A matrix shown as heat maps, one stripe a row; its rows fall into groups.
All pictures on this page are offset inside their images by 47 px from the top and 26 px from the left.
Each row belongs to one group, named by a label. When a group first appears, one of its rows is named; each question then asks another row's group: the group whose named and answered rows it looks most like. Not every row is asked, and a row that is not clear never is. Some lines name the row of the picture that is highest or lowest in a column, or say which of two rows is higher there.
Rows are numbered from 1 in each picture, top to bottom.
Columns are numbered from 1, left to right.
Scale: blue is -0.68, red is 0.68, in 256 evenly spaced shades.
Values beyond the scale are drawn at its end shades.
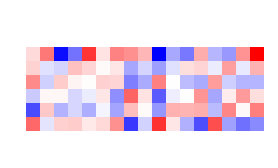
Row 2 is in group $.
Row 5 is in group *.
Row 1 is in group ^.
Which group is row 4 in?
*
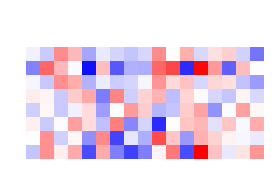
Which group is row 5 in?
*
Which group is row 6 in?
$
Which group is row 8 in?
$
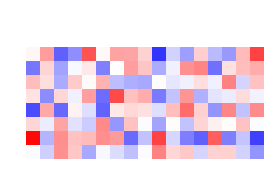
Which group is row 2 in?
*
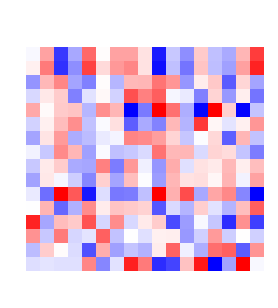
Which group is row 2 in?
^
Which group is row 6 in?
$
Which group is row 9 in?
*
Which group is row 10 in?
*
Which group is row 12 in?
^
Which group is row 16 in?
*
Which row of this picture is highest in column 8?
16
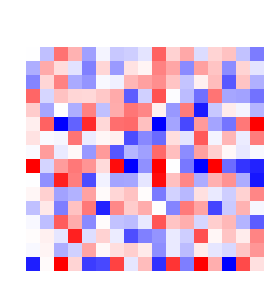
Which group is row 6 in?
^
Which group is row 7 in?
$
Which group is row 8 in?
$
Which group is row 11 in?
^
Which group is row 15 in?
^
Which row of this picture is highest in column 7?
9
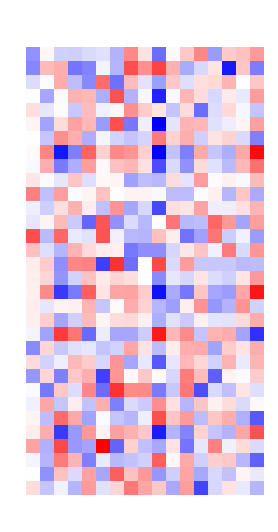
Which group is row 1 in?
*
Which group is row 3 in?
*
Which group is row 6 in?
$
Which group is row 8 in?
^
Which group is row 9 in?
^
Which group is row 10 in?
$
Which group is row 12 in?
$
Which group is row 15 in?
$
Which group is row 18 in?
^
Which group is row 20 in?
^
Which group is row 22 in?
*
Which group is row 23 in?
$
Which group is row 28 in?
^
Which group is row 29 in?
*
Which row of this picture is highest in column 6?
29
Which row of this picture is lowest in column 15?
2
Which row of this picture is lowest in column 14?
24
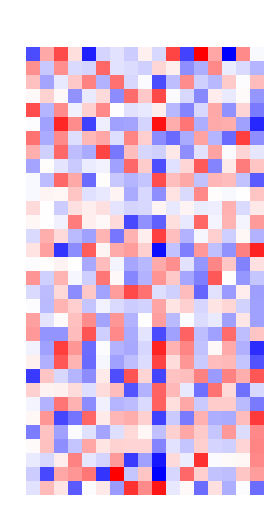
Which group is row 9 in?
*
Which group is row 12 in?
$
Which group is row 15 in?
^
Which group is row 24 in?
*
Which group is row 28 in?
*
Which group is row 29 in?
^
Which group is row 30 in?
$
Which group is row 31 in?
$
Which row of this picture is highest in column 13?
1
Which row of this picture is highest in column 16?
7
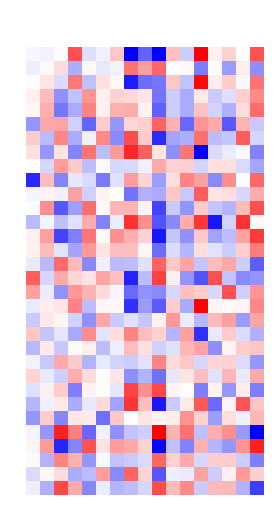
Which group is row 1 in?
$
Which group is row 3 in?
$
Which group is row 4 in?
^
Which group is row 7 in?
*
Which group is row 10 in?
*
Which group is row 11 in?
$
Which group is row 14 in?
^
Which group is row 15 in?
^
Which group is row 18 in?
$
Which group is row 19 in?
$
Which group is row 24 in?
$
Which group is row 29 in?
^
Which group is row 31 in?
*
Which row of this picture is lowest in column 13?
8
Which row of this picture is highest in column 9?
8
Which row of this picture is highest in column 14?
17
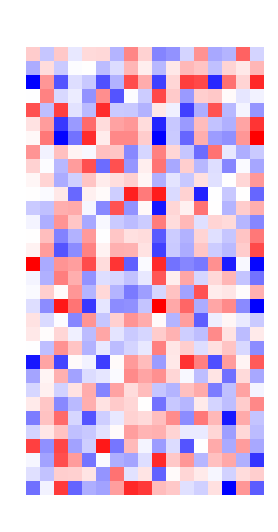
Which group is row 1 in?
*
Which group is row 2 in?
*
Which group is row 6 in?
^
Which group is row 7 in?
^
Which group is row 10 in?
^
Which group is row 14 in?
^
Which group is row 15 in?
^
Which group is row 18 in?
$
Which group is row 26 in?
^
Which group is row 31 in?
$
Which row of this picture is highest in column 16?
1
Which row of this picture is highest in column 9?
32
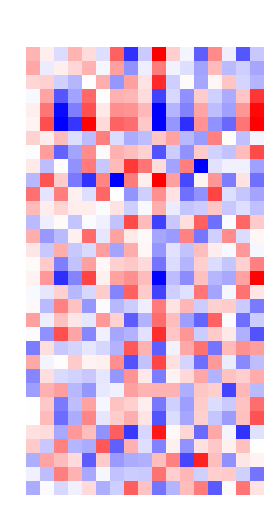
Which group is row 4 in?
^
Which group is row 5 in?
^
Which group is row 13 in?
*
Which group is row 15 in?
*
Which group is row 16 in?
^
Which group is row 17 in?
^
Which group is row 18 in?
*
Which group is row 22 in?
*
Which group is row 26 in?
^
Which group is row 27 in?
^
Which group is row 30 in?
$
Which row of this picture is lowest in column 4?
6
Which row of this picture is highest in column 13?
30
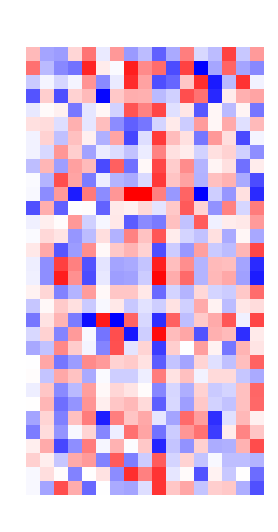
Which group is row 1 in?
$
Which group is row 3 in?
*
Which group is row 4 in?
*
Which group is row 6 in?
$
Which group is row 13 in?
$
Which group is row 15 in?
^
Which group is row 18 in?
^
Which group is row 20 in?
*
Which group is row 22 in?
$
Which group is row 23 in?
^
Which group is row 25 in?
^
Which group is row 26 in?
^
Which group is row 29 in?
^
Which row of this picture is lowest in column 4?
11
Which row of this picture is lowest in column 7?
20
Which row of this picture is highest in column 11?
20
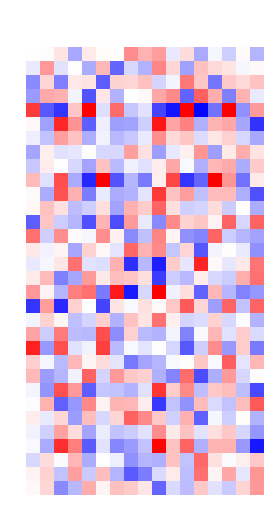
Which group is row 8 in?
*
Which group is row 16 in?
$
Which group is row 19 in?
*
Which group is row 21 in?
*
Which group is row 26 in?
^
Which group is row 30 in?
$
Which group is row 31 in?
$
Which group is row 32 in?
^
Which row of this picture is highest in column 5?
5
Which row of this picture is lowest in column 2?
5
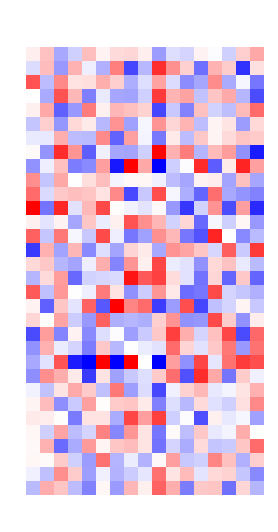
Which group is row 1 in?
^
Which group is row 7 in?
*
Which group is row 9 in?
*
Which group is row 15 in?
*
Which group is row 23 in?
*
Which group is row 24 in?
$
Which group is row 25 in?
$
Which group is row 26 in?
^
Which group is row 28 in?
*
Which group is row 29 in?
^
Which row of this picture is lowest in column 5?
23
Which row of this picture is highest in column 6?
23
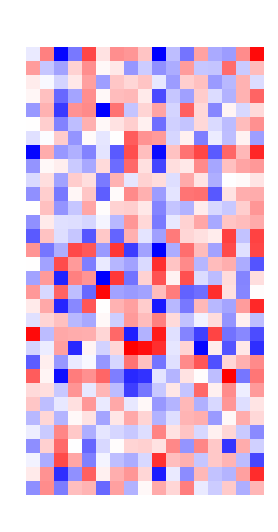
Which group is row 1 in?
^
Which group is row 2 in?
$
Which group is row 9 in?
*
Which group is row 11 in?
*
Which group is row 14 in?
*
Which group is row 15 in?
$
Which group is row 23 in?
*
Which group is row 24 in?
$
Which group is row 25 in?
$
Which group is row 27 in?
*
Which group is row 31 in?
^
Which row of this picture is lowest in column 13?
22
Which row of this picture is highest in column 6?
18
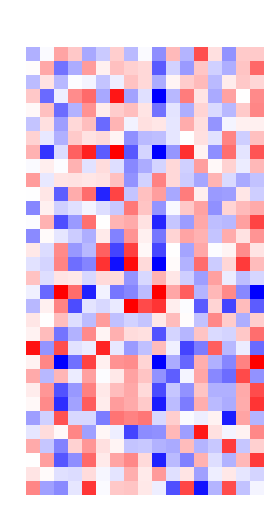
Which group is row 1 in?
$
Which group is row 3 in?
*
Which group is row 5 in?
^
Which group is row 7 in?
$
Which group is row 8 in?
$
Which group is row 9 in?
$
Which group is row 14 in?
*
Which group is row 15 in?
*
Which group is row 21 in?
^
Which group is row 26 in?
^
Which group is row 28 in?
$
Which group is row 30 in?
^
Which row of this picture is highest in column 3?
18
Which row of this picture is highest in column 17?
23
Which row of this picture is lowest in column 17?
18
